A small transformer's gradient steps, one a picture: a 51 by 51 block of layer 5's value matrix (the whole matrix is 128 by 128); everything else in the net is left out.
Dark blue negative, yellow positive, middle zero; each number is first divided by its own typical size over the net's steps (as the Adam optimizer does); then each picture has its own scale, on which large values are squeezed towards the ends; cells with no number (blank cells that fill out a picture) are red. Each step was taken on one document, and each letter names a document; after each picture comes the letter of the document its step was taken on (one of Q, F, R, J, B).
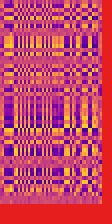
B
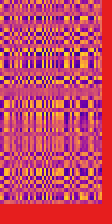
B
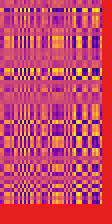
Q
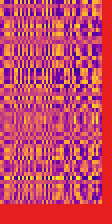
B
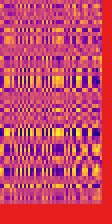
Q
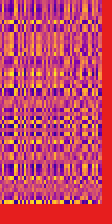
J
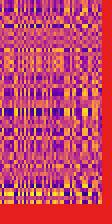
J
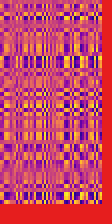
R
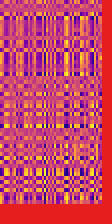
R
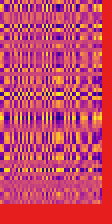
Q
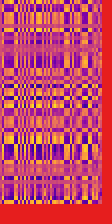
J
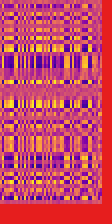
J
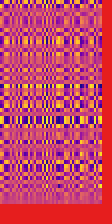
Q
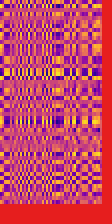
Q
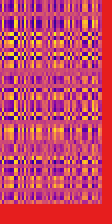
J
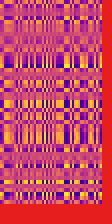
R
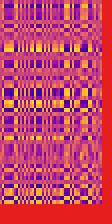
J
